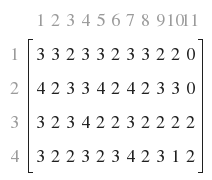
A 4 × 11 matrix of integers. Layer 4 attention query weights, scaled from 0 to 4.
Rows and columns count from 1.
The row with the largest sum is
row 2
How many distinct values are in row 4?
4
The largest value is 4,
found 5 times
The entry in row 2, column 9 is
3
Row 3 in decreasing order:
4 3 3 3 2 2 2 2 2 2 2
